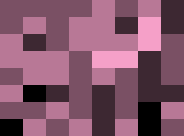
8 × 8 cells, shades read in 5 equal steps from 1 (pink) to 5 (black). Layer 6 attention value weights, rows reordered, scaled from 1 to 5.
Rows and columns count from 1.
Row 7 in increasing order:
2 2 3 3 3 3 4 5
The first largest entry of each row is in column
8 6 2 7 7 2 7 1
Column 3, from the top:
3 3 3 2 2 4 2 3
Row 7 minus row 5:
0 1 0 0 2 0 1 -1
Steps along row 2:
down up down same up down up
